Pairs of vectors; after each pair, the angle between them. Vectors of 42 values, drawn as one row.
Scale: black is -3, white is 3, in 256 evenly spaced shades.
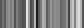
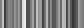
partly opposed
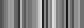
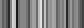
partly aligned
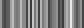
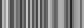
nearly opposite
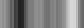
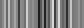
orthogonal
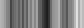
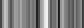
partly opposed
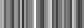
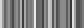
nearly parallel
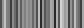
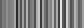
partly aligned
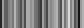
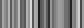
orthogonal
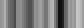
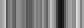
nearly parallel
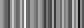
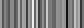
orthogonal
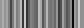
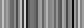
nearly parallel
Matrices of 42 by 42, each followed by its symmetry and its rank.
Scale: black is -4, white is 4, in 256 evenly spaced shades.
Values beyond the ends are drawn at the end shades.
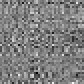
neither, rank five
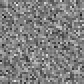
antisymmetric, full rank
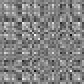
symmetric, rank three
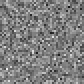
antisymmetric, full rank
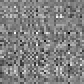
neither, rank five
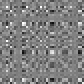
symmetric, rank three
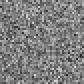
antisymmetric, full rank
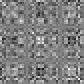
symmetric, rank three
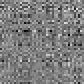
neither, rank five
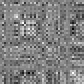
symmetric, rank three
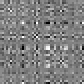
symmetric, rank three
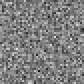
antisymmetric, full rank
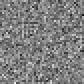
antisymmetric, full rank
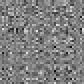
neither, rank five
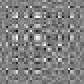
symmetric, rank three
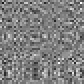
neither, rank five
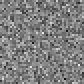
antisymmetric, full rank
